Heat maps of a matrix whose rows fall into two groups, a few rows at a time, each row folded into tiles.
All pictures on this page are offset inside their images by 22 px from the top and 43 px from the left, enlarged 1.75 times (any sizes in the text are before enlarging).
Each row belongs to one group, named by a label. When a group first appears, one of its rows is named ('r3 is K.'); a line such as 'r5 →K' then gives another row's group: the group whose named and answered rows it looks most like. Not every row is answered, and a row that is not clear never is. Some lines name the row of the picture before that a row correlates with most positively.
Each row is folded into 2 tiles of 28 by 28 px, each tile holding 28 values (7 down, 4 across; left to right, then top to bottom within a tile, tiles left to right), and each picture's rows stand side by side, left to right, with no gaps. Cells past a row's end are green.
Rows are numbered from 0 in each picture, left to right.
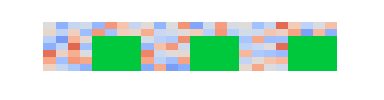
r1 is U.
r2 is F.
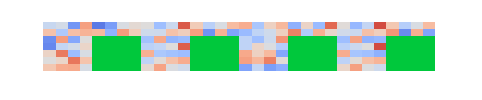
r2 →U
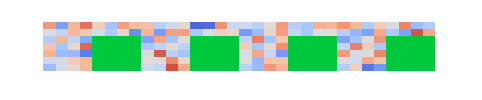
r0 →F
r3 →U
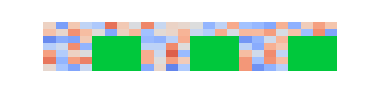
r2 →U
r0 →U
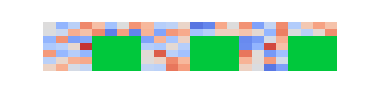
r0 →F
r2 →U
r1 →F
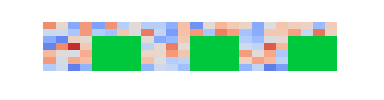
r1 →U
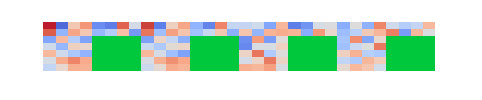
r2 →F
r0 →F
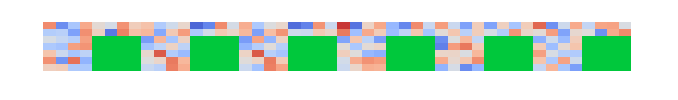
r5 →U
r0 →U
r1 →F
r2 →F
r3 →F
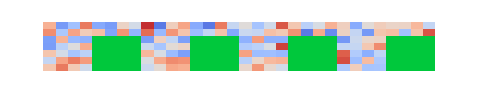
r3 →U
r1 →F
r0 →F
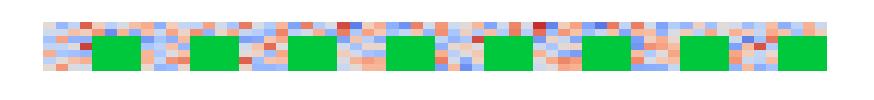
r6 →U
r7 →U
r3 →F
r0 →F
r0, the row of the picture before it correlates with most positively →2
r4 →U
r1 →U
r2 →U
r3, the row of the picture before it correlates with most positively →1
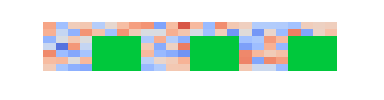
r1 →F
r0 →U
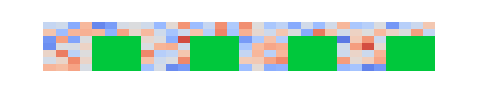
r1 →U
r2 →U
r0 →F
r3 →U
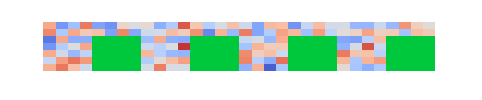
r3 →U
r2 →U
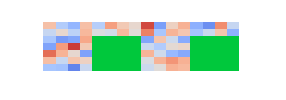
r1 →F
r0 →U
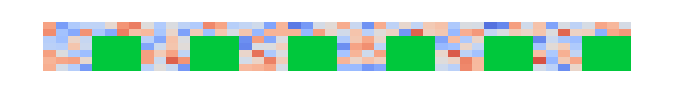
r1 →U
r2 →F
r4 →F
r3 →U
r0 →U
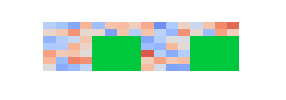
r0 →U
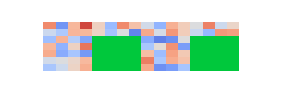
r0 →F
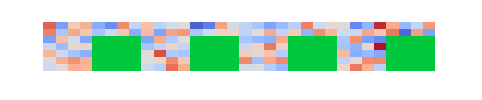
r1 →F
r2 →U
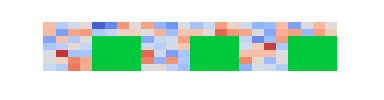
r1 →U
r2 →U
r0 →F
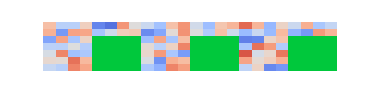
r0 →F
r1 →F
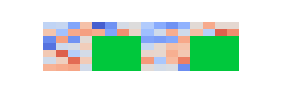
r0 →F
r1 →U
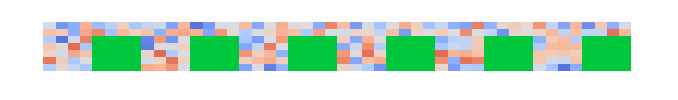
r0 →U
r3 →U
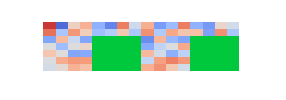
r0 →F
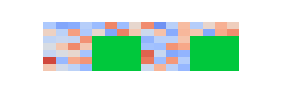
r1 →U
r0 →U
